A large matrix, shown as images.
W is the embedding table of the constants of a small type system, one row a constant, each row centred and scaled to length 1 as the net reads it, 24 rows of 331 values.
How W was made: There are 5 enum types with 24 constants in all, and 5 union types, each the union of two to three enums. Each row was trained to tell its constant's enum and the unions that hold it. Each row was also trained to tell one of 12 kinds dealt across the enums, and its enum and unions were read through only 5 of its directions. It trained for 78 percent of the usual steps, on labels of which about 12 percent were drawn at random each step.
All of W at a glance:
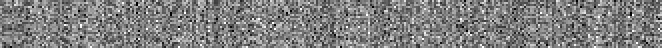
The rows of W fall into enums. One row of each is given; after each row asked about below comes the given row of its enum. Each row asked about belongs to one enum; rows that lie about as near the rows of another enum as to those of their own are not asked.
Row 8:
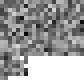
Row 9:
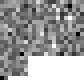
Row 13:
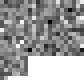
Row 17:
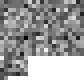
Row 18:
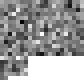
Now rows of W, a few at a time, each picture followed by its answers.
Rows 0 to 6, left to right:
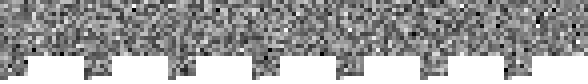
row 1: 17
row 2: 9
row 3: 13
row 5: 8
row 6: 8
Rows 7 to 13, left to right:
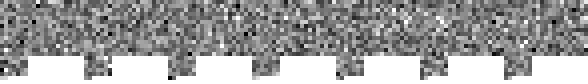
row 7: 18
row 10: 18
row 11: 9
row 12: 13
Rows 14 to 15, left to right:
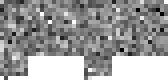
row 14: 8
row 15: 13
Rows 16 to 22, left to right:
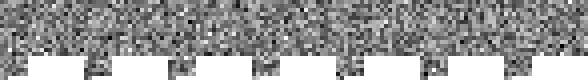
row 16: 9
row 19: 18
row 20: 9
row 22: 13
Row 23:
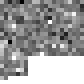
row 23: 8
